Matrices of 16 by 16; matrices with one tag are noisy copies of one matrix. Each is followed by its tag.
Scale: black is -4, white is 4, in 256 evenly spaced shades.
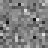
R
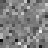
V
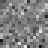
V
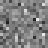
R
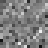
V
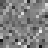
V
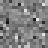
R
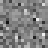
R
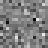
R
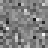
R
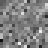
V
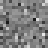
R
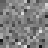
V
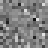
R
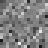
V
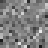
V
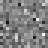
R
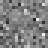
R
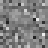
R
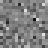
R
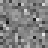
R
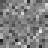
V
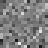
V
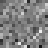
V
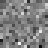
V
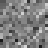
V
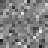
V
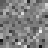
V
